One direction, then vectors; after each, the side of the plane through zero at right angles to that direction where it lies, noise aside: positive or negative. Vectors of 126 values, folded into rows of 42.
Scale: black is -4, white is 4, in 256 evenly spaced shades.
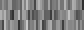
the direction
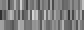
negative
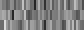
positive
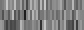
negative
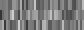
negative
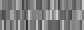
negative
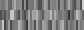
negative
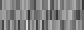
positive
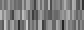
positive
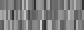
positive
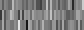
negative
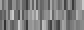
negative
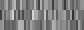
negative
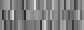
negative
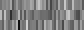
positive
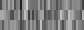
positive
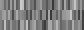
positive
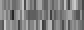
positive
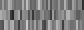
positive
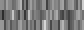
negative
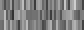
positive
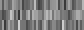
negative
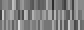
negative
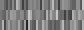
negative
